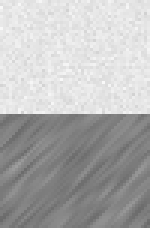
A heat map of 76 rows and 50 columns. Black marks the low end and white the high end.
The table splits into 2 rows of 1 panel. Panel 1,1: very high, fine-grained, faint in contrast. Panel 2,1: middling, slanting up to the right, faint in contrast.
